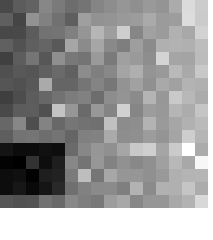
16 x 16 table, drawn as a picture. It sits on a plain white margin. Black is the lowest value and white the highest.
Ninth with the lowest average: bottom left. Odd patch: lower, in the bottom left. Slope: up to the right. Stripes: none.
